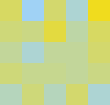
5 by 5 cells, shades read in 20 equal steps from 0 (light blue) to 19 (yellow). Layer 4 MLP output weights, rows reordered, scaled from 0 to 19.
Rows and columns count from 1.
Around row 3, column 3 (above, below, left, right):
16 9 3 8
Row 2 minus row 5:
6 -1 11 -5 10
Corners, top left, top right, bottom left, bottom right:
13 19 5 3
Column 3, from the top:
12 16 8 9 5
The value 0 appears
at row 1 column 2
